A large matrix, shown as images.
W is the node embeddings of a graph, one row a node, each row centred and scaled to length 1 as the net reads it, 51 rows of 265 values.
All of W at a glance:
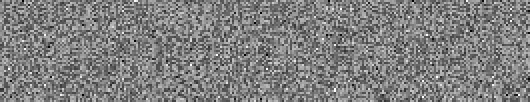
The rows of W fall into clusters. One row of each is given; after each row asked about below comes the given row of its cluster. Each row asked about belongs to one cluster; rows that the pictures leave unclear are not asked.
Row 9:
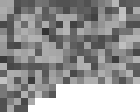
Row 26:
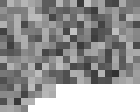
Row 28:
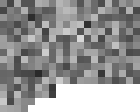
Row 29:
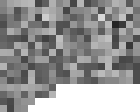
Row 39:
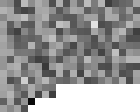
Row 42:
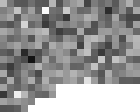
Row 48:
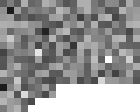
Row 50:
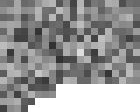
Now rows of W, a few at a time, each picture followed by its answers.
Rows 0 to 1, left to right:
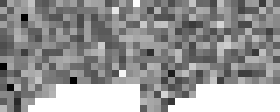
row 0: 26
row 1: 48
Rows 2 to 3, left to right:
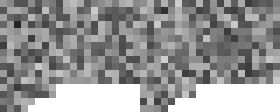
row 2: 42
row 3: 39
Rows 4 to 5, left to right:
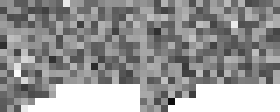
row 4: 42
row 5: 39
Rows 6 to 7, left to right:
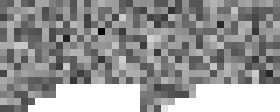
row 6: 50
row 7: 42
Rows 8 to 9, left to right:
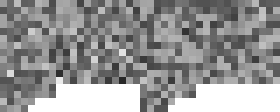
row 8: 28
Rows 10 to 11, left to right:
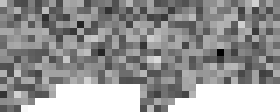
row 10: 42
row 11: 42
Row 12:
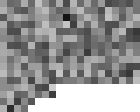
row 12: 39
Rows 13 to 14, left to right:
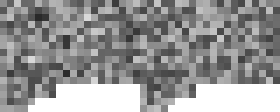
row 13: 28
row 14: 28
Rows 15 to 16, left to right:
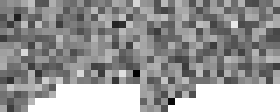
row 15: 29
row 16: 39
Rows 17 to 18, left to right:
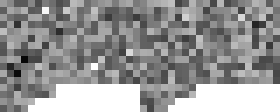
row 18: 29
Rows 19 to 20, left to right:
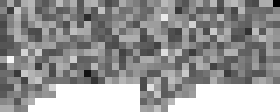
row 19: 26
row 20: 26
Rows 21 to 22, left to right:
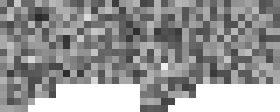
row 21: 28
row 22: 50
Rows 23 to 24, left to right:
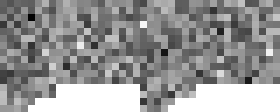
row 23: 28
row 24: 26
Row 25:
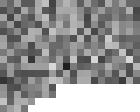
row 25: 28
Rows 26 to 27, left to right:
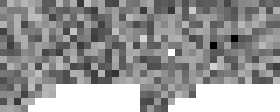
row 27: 9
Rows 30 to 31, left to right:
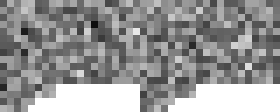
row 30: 26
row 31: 29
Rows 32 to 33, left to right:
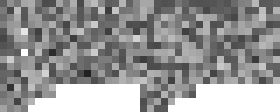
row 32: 26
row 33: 9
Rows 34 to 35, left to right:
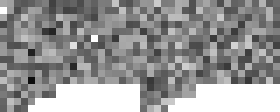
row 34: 9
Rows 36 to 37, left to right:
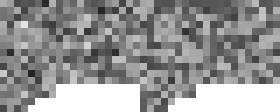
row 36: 42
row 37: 9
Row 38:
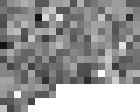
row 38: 29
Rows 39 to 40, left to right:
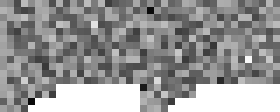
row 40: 48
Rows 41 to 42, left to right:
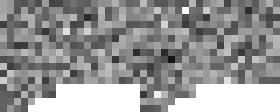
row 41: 9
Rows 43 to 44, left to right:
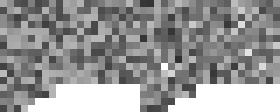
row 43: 42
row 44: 50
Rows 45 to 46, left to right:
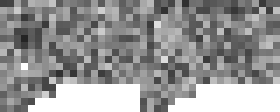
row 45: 50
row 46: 9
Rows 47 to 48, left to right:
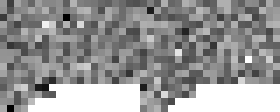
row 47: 39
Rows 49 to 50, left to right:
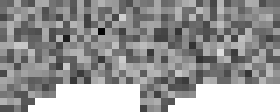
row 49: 50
